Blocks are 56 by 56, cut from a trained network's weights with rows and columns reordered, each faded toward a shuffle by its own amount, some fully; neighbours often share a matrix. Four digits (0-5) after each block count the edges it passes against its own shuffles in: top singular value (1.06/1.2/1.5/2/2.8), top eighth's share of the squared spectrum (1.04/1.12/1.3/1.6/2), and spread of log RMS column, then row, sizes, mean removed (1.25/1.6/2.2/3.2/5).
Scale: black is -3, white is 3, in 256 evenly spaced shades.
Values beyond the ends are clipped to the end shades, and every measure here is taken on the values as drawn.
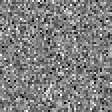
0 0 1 0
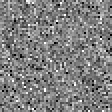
0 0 0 0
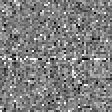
2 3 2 1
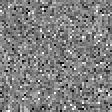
0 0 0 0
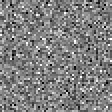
1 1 1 0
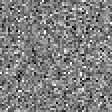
2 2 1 0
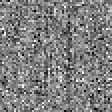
2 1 0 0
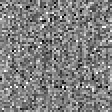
2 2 0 1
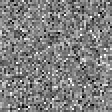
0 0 0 0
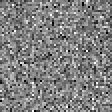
0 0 0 0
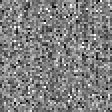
2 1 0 1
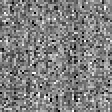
2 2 0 1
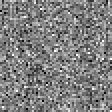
0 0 0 0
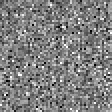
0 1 0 0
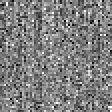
2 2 0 2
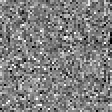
1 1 1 0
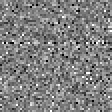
2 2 1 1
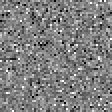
1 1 0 0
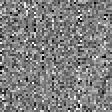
2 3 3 0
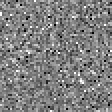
1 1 0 1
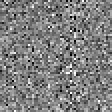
2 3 3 0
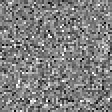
2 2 0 1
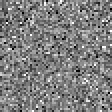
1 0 0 0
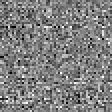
3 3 1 3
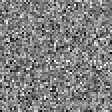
1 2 0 1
